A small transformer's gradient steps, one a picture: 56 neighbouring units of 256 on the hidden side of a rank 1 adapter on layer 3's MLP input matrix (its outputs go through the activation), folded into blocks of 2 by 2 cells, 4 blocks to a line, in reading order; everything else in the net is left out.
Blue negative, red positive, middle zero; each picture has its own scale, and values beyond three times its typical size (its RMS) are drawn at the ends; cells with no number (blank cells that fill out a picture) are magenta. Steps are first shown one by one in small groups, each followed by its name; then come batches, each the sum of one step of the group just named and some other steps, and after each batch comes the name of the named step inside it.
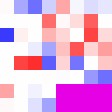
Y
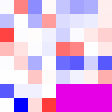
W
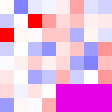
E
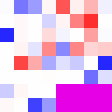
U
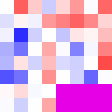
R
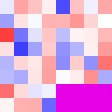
R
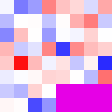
U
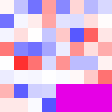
Y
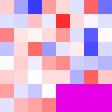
E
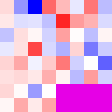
U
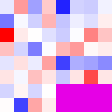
W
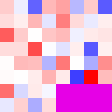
E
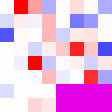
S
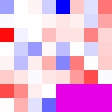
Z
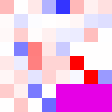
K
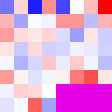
Z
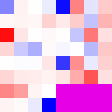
Z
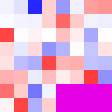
Z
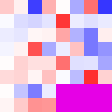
S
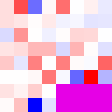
S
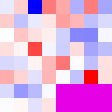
S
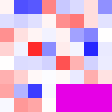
Z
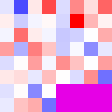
K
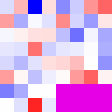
K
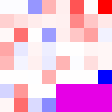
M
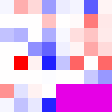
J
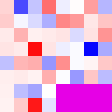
M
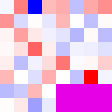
M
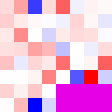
M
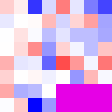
J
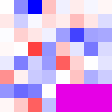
M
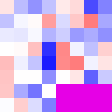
J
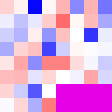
J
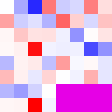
M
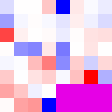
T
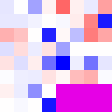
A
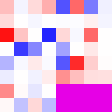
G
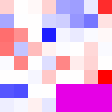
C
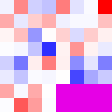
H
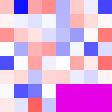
G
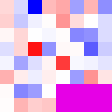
H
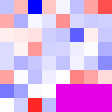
A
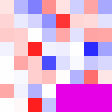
A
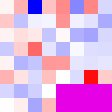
A
